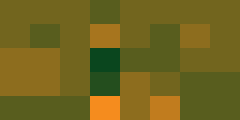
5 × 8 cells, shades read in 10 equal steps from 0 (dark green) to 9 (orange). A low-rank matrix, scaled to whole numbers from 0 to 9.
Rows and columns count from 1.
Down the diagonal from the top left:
4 3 4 1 5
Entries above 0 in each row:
8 8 7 8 8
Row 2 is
4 3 4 6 4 3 5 4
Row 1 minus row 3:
-1 -1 0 3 1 1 0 0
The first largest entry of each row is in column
1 4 1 1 4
